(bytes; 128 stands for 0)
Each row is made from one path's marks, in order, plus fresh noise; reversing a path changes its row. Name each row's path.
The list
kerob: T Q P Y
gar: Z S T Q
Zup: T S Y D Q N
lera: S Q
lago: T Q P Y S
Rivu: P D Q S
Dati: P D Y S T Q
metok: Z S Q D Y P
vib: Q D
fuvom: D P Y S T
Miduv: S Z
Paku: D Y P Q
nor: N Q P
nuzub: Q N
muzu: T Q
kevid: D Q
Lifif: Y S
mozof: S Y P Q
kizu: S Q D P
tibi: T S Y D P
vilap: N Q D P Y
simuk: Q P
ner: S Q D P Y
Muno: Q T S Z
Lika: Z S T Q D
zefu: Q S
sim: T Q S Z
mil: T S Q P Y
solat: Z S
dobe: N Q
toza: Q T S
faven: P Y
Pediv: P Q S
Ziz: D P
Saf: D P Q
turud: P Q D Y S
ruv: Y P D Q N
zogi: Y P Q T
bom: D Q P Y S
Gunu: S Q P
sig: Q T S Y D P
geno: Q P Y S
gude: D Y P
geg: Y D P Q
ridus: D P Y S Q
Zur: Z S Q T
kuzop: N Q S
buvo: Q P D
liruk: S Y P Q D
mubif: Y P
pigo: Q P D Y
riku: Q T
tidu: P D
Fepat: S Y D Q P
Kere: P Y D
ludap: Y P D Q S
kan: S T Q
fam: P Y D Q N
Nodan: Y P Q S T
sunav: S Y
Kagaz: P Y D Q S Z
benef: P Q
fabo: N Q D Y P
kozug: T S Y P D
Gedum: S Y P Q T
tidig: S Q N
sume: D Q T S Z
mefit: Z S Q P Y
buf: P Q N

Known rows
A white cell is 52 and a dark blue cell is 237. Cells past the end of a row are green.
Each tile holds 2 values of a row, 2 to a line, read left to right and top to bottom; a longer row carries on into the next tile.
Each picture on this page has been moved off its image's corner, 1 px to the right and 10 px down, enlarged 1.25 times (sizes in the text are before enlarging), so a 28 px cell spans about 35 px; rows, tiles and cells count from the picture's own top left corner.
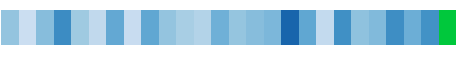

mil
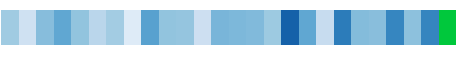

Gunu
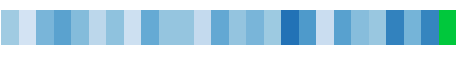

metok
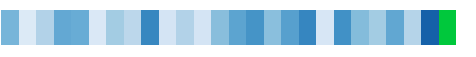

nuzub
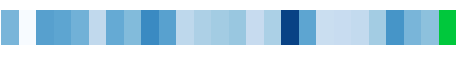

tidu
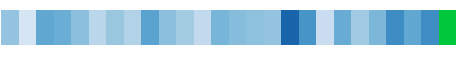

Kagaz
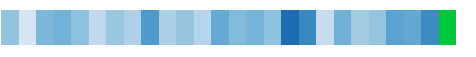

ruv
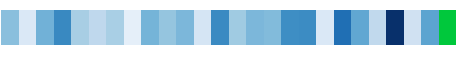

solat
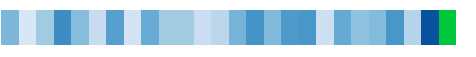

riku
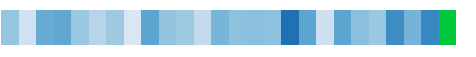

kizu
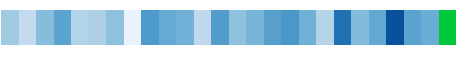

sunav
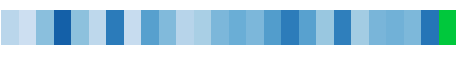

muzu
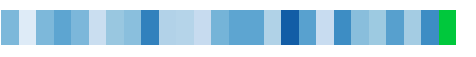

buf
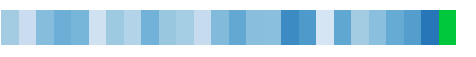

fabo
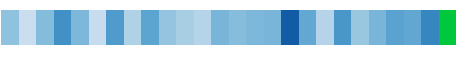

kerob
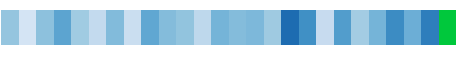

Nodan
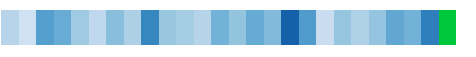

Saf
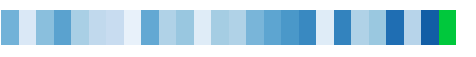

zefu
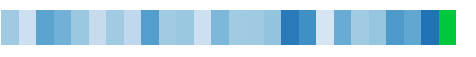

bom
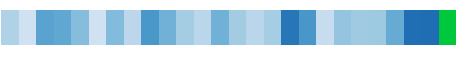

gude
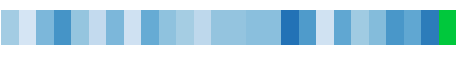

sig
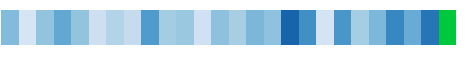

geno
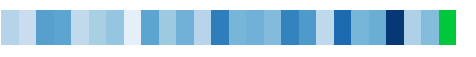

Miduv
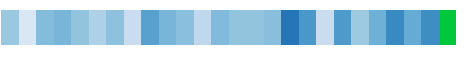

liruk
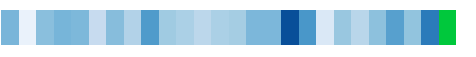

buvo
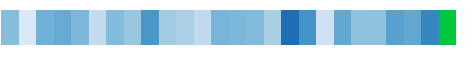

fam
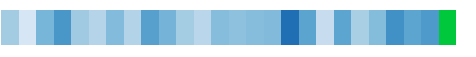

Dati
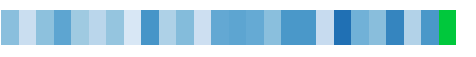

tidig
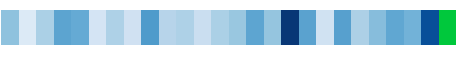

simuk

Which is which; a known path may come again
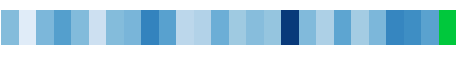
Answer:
faven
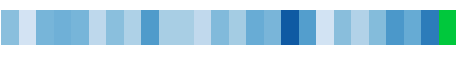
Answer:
pigo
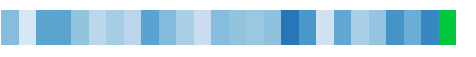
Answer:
turud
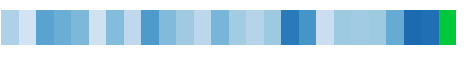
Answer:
gude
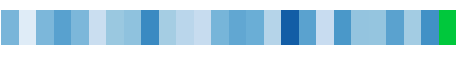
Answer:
buf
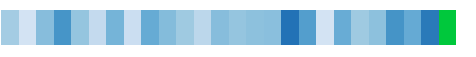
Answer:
sig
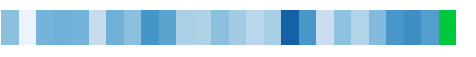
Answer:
Kere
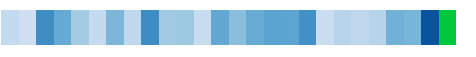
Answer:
kevid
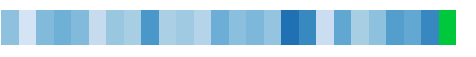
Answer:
ruv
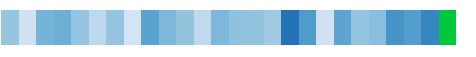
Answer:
Fepat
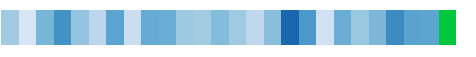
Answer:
kozug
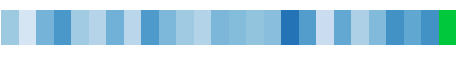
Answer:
Dati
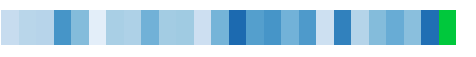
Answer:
dobe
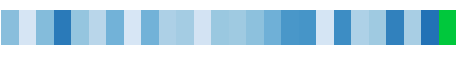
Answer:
toza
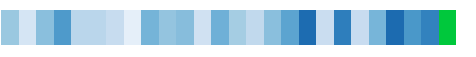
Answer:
Lifif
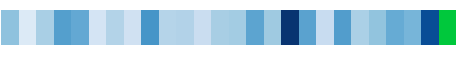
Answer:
simuk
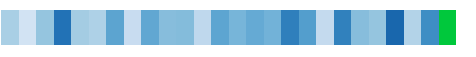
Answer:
gar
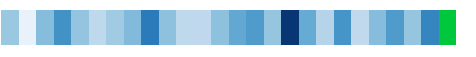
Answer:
benef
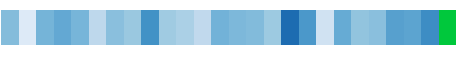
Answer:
fam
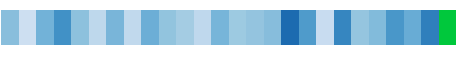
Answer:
lago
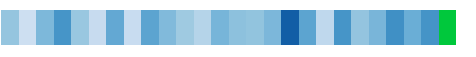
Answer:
mil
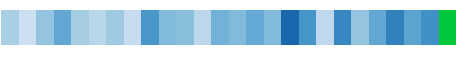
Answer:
mozof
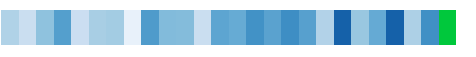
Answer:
lera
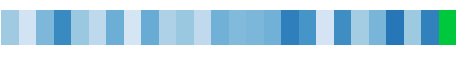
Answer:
Muno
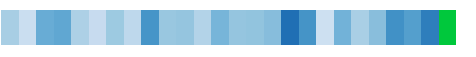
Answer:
ridus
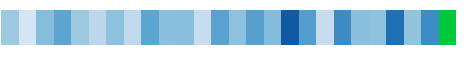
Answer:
mefit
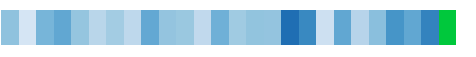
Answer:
ludap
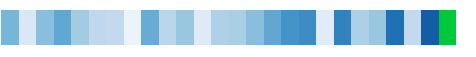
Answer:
zefu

